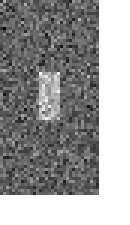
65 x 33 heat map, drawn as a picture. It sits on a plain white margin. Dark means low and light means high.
Odd rows or columns: none. Ninth with the highest average: centre. Slope: none. Odd patch: higher, in the centre.
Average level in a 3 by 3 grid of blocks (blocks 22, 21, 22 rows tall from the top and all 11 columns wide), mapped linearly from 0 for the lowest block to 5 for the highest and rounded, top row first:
0 0 0 / 0 5 0 / 0 0 0
